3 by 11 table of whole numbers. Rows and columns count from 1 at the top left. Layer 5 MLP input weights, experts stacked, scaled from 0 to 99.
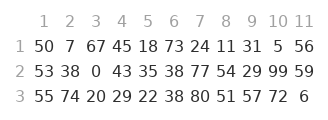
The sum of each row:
387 525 504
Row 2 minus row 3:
-2 -36 -20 14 13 0 -3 3 -28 27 53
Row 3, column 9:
57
